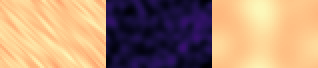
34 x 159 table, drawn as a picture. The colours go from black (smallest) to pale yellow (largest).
It is made of 1 by 3 panels. Panel 1,1: very high, slanting down to the right, faint in contrast. Panel 1,2: very low, blotchy, faint in contrast. Panel 1,3: very high, smooth, faint in contrast.
